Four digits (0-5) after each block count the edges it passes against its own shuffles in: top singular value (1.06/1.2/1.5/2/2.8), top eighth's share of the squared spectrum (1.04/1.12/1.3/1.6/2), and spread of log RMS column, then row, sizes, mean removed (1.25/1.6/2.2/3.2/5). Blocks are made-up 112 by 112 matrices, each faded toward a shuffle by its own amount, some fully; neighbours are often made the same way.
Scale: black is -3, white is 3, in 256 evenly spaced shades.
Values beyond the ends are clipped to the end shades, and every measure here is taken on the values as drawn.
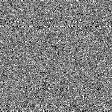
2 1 0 3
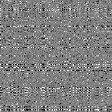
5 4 2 4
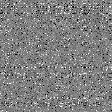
4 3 1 3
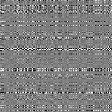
5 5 3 5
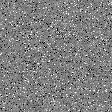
2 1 0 0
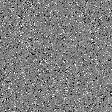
2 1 0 1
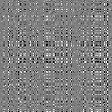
5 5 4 4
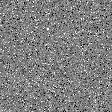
2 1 0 0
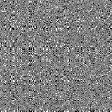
5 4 3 3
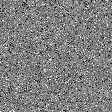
0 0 0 0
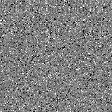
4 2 1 1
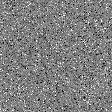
0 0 0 0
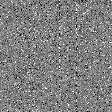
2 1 2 0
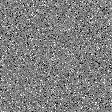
0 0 0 0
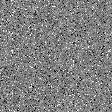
0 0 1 0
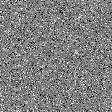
2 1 0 0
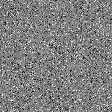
3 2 0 0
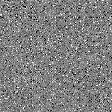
4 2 1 1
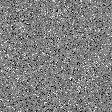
2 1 0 0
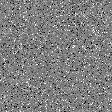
3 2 0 1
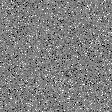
1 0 0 0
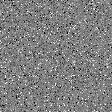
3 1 0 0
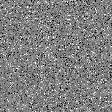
3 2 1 0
